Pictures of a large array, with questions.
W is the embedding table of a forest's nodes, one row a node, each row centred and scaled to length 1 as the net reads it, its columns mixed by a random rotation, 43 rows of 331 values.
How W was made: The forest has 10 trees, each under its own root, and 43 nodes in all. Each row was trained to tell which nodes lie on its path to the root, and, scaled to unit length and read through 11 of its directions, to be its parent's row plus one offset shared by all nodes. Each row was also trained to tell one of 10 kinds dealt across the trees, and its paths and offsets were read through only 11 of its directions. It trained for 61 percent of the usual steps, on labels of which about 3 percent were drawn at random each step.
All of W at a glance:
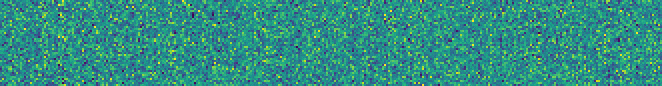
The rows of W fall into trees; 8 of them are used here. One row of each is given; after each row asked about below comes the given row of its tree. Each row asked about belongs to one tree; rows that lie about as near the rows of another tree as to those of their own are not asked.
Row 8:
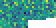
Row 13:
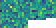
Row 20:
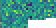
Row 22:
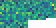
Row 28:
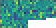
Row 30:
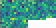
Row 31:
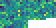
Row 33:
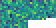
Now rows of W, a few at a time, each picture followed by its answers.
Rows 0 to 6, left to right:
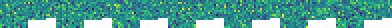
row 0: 8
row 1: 22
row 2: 31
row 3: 13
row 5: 13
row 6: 31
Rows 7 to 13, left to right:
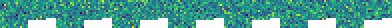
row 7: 20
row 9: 20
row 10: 22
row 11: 8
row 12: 33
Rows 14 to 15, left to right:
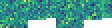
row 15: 30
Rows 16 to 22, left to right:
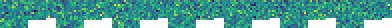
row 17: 31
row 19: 20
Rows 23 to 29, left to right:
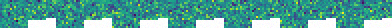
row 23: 31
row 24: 30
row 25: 8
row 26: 31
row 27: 22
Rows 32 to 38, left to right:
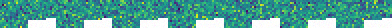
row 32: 20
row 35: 22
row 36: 33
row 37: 13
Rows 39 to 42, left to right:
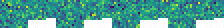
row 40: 30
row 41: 13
